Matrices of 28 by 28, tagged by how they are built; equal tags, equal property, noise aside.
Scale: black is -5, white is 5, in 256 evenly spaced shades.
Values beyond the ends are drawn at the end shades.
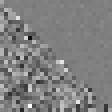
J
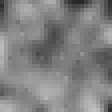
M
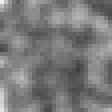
M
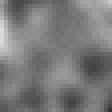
M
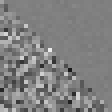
J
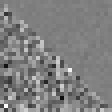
J
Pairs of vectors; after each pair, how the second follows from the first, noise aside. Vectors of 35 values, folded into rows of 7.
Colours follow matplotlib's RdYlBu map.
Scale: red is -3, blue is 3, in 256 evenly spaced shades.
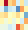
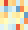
copied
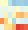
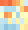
reversed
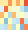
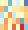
negated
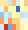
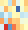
copied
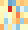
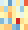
reversed
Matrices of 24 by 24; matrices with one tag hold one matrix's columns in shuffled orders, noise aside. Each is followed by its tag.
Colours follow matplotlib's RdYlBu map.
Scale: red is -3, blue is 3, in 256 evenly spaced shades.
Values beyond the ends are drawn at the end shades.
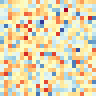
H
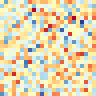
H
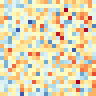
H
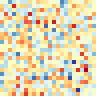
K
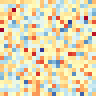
H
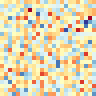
H
